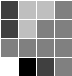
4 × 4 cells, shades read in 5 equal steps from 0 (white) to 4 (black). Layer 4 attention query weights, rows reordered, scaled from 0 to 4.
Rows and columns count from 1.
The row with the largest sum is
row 4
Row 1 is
3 1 1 2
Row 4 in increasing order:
0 2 3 4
